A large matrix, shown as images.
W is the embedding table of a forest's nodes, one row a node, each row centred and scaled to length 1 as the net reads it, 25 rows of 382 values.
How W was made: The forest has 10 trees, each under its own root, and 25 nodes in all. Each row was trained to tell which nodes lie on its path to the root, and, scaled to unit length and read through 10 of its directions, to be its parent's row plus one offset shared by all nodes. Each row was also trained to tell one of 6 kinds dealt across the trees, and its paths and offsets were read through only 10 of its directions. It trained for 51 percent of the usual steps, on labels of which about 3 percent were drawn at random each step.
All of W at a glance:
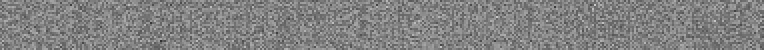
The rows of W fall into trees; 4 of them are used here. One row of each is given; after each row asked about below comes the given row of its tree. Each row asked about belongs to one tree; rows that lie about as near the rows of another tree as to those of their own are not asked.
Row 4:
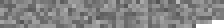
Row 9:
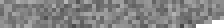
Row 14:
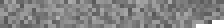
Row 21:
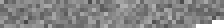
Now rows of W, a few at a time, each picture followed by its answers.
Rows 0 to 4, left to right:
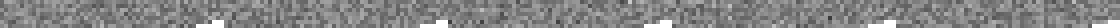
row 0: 14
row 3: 9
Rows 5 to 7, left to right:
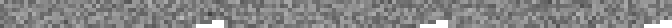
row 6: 14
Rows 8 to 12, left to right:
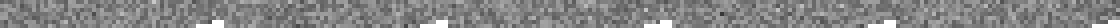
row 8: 21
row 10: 14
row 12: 14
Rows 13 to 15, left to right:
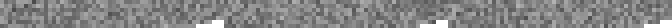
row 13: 9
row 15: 9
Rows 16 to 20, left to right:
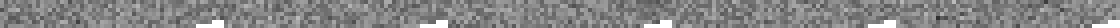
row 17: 4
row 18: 14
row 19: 9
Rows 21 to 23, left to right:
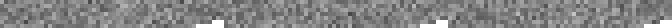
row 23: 21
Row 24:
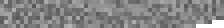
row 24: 4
